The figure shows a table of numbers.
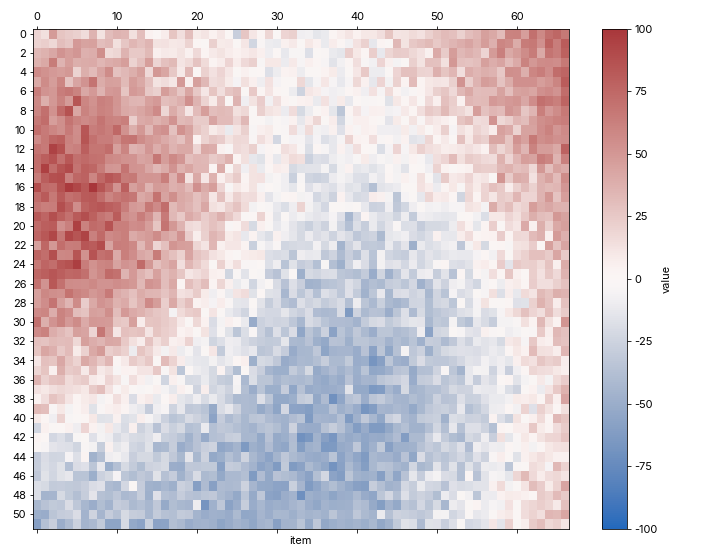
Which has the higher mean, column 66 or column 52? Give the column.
66
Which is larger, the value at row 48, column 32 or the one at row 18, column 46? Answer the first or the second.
the second
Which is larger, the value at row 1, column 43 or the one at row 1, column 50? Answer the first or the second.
the second
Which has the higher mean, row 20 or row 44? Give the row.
20
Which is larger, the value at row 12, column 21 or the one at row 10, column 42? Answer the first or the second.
the first
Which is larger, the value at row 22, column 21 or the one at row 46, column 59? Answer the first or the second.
the first
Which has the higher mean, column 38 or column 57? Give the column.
57
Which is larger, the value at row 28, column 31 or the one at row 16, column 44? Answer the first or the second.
the second
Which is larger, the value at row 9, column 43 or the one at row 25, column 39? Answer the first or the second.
the first
